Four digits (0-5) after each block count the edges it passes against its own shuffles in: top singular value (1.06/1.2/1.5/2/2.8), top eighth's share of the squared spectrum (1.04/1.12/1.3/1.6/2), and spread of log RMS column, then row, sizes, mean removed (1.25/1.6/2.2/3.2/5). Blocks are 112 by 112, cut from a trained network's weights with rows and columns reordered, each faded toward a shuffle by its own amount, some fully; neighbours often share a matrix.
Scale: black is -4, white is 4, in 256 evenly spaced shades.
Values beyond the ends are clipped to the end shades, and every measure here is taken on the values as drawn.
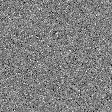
0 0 0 0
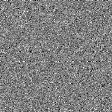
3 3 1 2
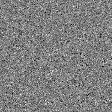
1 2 0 1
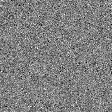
2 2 0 1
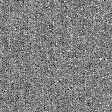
1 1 0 0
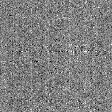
3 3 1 2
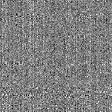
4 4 1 3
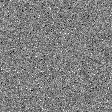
0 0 0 0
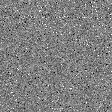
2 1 0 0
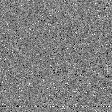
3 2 1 1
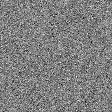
0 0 0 0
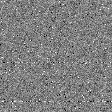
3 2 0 1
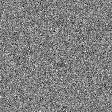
0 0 0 0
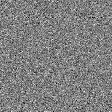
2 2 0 1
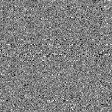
3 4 1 3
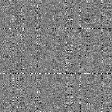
4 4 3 2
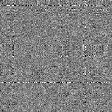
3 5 2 3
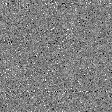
2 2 0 1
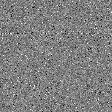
2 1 1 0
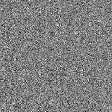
3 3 2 2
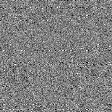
3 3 1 3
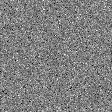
0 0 0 0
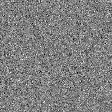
2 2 0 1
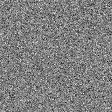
0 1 0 0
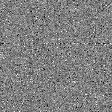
2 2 1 1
